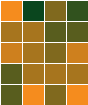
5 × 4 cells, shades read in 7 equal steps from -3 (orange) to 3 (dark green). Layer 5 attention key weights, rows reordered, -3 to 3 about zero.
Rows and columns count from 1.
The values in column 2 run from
-3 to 3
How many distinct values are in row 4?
2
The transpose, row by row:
-3 -1 -2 1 1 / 3 -1 -1 -1 -3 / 0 1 0 -1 0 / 2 1 -2 -1 -3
